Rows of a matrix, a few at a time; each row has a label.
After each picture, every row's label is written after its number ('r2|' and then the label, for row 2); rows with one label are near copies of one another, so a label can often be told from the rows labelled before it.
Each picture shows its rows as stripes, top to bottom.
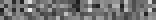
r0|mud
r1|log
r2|mud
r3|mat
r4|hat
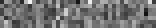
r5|mud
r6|hat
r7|mat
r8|mat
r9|hat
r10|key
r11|key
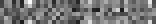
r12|mud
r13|mud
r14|log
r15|hat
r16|key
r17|mud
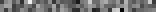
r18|mud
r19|key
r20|log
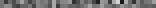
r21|log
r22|key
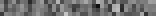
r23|hat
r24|log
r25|log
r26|mat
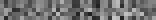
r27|log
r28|log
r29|key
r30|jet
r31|log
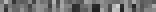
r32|key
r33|log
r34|log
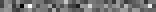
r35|mat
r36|mud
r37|key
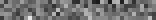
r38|log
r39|mat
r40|hat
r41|key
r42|mud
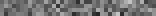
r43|jet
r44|key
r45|hat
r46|log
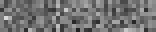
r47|hat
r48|hat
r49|mat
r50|hat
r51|key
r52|log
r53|hat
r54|jet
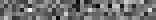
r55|jet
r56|log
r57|mud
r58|mat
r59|key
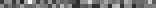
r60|mud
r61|log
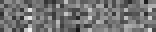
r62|mat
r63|hat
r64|mud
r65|mat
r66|mud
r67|hat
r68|jet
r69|mud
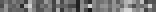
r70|jet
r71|mud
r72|jet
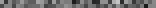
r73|log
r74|mat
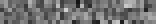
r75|jet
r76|jet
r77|mat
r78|hat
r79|hat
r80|log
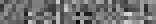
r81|hat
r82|mat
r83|mat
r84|jet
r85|hat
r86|jet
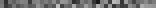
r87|log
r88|hat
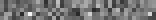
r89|hat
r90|hat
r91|log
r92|mud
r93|key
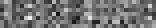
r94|key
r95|mud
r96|mat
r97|key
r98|mud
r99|log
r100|hat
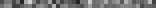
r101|mud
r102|key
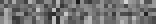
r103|jet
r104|hat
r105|key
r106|mat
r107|key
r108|key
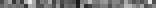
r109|mud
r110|jet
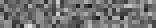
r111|hat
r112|jet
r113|mat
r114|hat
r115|log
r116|key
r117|mud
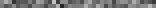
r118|key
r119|hat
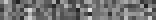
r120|key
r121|mat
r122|mud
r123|jet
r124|mud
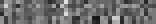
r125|mat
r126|key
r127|mat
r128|mat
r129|log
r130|log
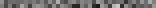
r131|hat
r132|log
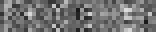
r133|mat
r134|key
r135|jet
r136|mud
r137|jet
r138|mat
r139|key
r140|jet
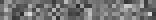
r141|mat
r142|jet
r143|key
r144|mud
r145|key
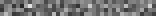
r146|hat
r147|mud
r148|mat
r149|key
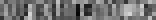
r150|hat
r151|jet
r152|jet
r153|jet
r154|mud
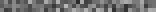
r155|jet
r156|mat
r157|hat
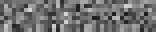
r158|hat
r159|jet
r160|mud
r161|mat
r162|log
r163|mat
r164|key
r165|key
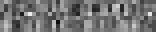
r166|key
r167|log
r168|log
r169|mud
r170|mat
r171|key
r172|key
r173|key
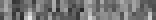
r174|key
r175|key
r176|key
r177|mud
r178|mud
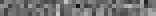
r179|mat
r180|jet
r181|hat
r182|hat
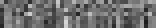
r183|hat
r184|jet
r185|mat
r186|mud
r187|mat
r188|mat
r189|mat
